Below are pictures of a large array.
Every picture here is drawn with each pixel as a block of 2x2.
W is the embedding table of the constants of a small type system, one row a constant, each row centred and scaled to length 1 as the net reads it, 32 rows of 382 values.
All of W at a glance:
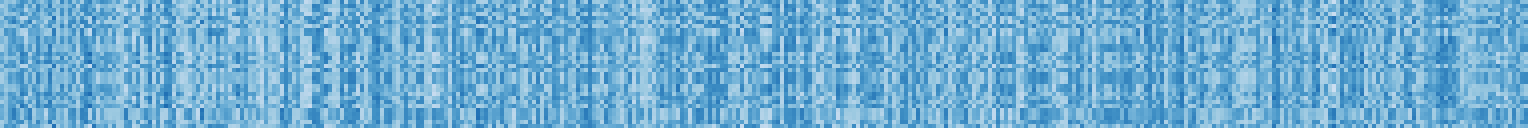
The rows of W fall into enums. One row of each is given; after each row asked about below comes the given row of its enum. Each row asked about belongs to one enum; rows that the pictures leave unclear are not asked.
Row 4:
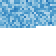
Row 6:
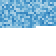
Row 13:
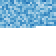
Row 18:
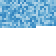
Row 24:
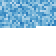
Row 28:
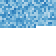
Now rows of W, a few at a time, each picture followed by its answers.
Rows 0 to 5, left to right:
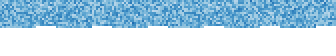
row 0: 6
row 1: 18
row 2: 24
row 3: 6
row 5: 28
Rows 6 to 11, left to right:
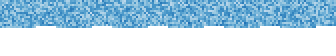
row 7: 4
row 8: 4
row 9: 24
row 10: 24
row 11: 18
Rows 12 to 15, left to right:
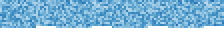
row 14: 6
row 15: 13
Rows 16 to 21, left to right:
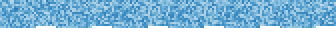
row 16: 4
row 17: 6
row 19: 18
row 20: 18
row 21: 6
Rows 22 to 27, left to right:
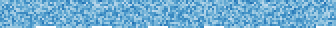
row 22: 6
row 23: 13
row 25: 18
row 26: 13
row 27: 28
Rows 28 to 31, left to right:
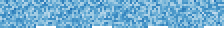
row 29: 28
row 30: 18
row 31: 4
